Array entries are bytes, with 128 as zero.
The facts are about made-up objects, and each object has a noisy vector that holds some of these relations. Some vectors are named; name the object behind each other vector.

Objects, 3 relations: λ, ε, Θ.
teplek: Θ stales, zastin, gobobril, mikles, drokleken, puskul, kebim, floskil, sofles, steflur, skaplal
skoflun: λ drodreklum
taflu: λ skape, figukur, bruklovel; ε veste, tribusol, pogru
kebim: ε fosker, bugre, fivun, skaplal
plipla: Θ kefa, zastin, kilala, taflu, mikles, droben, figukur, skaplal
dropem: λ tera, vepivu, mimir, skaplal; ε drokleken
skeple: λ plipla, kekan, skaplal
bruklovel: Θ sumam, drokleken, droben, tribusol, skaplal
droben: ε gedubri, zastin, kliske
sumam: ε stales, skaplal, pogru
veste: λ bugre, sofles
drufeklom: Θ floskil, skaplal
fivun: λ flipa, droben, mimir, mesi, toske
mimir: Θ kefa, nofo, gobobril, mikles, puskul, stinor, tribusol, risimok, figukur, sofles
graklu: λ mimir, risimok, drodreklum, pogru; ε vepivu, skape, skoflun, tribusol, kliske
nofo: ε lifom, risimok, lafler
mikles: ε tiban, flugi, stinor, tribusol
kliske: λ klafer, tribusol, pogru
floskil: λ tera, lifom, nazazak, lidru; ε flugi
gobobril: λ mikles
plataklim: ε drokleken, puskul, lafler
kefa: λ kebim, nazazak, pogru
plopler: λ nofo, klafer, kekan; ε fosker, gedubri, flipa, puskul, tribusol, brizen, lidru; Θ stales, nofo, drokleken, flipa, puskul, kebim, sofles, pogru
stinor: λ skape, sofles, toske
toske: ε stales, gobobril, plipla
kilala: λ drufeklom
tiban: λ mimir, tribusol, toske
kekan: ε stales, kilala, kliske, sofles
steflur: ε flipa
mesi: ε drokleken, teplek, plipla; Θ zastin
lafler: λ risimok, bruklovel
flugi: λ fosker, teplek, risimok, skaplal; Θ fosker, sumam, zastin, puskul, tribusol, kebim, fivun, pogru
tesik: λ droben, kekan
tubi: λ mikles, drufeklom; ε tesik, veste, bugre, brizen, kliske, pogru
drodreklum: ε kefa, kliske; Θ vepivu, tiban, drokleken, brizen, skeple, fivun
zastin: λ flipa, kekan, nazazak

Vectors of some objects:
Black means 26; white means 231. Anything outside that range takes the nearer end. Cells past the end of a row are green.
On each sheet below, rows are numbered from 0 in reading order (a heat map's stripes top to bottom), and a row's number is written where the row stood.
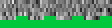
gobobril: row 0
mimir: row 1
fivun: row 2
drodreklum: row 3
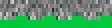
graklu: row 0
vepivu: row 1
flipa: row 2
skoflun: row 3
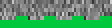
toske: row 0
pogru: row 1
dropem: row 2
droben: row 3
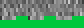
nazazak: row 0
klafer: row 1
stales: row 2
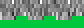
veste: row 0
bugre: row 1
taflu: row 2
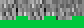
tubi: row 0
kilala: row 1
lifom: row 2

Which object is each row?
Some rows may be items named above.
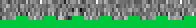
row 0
tribusol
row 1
skape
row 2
drodreklum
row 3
skape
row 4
kebim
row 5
tribusol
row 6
veste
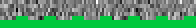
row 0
drufeklom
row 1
bruklovel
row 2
fosker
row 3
figukur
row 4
drodreklum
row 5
skaplal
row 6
lafler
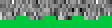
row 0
stinor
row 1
teplek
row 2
drodreklum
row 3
sofles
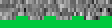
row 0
skeple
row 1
brizen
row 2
sumam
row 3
drodreklum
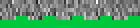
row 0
risimok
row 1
flugi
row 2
floskil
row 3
veste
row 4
pogru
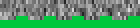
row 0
tiban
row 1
drokleken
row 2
plipla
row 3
plipla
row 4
zastin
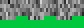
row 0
skaplal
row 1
mimir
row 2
mesi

